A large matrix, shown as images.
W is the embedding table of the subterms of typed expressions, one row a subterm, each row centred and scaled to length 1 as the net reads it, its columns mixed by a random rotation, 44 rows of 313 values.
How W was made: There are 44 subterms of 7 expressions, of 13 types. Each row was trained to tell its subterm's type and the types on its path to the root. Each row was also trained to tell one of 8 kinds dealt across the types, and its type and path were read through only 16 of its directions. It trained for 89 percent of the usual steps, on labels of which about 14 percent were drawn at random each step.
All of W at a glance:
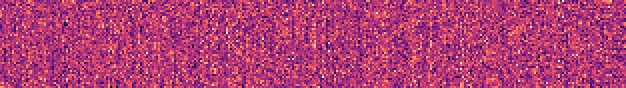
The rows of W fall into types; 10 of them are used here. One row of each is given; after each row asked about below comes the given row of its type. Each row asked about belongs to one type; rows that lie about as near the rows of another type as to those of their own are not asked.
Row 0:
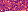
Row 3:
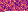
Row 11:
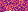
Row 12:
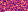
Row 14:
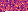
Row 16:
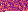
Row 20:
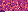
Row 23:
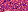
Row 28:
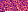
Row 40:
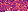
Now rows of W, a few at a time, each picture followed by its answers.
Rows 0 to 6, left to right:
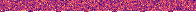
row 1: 3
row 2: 14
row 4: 14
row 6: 16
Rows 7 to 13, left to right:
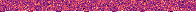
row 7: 0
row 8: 0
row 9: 14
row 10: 28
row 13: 12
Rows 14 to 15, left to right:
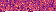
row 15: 12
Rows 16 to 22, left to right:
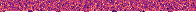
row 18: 23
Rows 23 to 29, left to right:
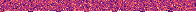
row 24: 28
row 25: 40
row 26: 40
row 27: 23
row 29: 20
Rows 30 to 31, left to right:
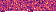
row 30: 3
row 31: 11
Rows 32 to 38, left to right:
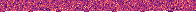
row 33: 16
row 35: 12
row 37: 0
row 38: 3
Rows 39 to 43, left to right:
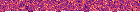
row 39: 40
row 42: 11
